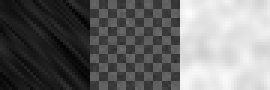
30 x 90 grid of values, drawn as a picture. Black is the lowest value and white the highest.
It is made of 1 by 3 panels. Panel 1,1: very low, slanting down to the right, faint in contrast. Panel 1,2: low, checkered. Panel 1,3: very high, blotchy, faint in contrast.
